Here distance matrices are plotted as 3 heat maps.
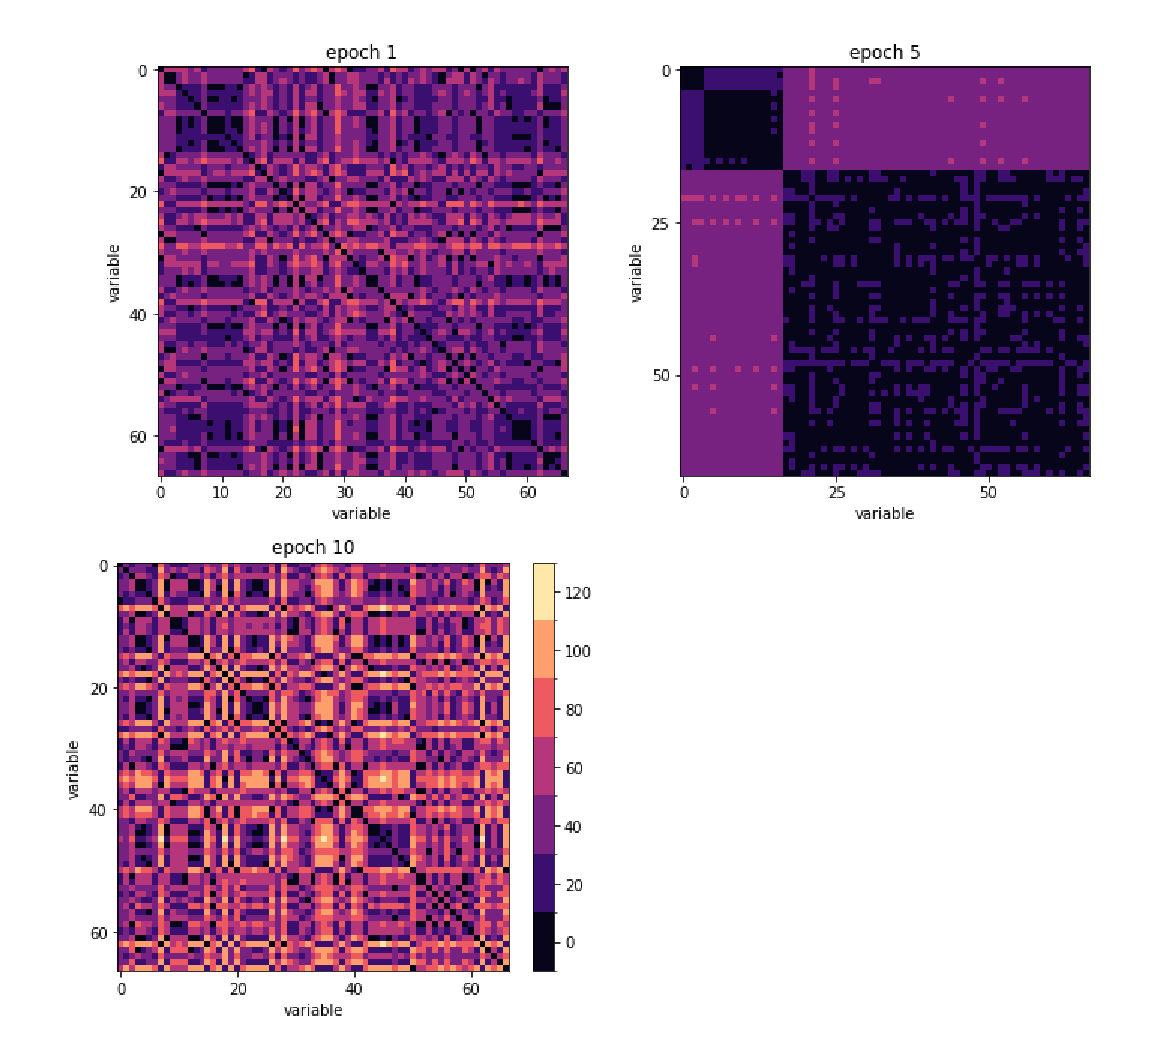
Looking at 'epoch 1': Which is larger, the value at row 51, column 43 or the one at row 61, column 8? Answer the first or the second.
the first
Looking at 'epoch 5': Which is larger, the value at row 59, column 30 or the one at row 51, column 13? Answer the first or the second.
the second
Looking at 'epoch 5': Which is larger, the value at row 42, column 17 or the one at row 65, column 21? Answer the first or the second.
the second
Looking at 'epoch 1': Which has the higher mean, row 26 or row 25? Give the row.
25
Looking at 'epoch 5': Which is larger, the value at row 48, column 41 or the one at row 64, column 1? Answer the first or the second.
the second
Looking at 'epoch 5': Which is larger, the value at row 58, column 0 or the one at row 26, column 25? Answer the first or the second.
the first
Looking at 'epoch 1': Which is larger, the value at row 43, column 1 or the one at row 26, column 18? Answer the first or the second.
the first
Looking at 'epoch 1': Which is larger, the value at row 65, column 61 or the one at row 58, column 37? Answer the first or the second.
the second
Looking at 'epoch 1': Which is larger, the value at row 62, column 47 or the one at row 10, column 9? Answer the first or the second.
the first
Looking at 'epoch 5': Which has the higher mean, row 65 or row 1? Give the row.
1
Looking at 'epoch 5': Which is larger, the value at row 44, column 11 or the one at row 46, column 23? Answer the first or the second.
the first
